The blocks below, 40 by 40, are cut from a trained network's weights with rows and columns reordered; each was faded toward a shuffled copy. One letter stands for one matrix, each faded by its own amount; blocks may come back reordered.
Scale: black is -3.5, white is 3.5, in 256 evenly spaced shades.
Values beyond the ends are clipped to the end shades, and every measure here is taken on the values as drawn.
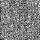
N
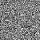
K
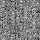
N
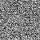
K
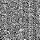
N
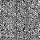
N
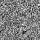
K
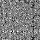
N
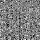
N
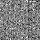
N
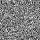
K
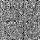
N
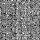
N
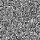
K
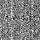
N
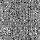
N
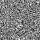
K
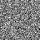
K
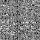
N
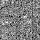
N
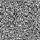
K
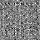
N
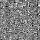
N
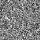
K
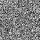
K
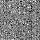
N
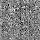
N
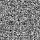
K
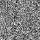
K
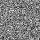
K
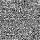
K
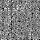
N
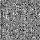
N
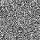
K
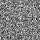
K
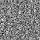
K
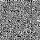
N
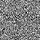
K
